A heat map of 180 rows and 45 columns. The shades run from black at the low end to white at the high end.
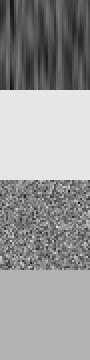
The table splits into 4 rows of 1 panel. Panel 1,1: low, streaked downward. Panel 2,1: very high, flat. Panel 3,1: middling, fine-grained, strong in contrast. Panel 4,1: high, flat.
